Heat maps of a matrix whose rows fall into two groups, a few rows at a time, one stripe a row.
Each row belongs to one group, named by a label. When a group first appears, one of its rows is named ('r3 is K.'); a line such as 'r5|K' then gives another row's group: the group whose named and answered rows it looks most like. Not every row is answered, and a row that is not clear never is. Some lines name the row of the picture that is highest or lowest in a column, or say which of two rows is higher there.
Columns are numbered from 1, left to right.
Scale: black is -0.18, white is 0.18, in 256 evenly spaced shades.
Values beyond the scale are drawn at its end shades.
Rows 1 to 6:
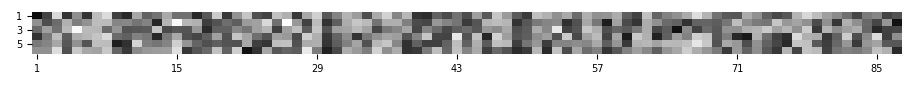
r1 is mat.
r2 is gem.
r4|mat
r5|mat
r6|mat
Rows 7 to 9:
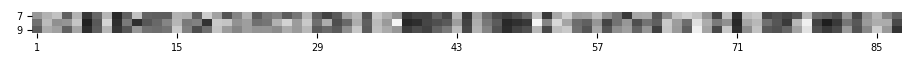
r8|mat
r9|mat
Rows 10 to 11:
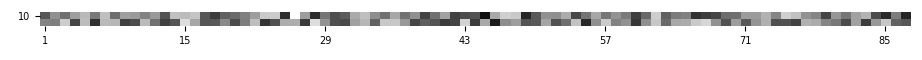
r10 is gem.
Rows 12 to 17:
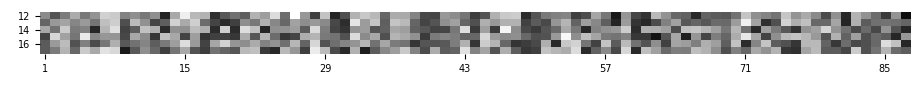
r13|gem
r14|mat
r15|gem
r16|mat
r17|mat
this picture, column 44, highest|17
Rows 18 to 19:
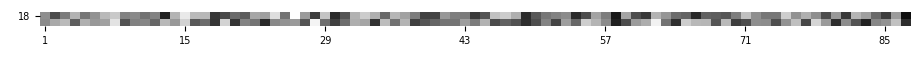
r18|gem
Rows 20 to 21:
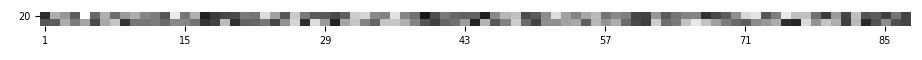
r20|gem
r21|mat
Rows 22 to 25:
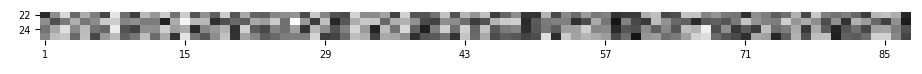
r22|mat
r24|mat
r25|mat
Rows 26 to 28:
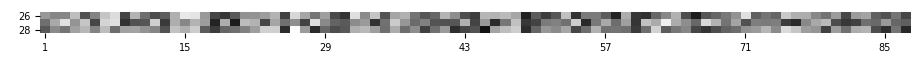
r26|gem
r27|mat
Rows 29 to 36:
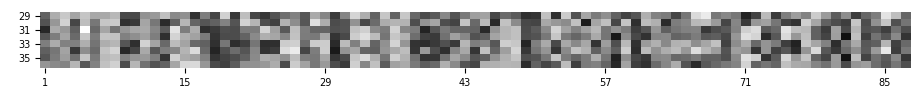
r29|mat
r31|gem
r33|mat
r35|gem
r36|gem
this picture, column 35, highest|29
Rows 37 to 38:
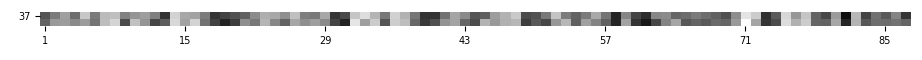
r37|gem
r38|gem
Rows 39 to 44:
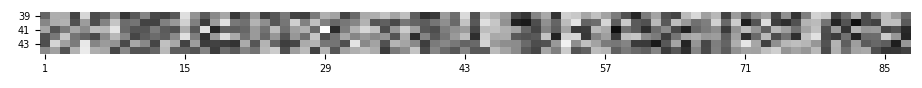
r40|mat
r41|gem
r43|gem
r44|gem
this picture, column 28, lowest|44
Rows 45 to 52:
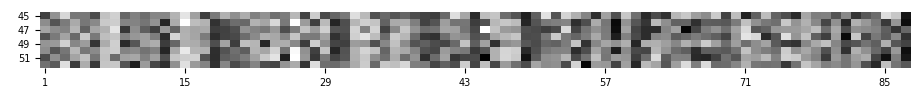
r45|mat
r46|gem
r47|gem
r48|gem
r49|mat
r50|gem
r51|gem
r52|mat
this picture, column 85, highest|45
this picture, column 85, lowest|51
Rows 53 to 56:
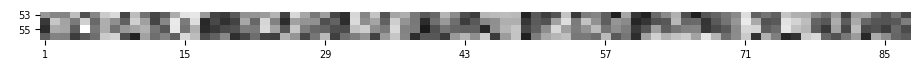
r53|gem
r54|gem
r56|mat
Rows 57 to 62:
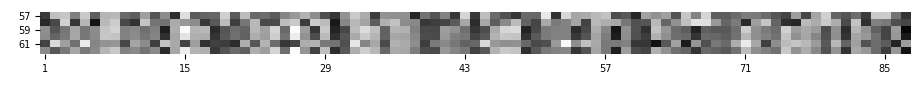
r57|mat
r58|mat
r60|gem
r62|gem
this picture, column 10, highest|61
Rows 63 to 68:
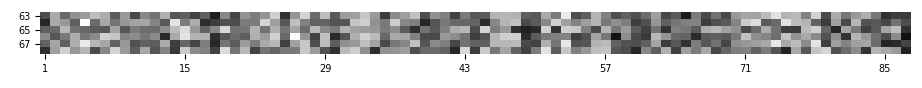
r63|gem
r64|gem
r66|gem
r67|gem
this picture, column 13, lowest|66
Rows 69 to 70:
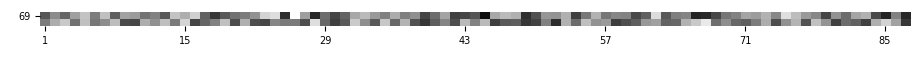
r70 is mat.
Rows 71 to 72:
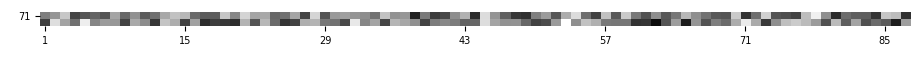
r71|mat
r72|gem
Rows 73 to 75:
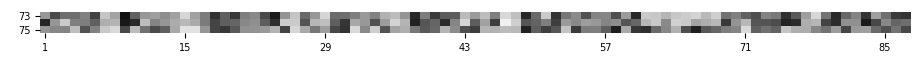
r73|mat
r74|mat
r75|gem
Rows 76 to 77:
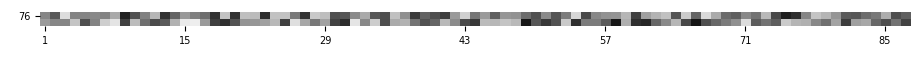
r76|mat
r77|gem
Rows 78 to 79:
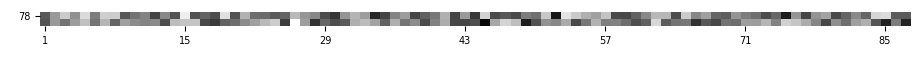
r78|mat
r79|gem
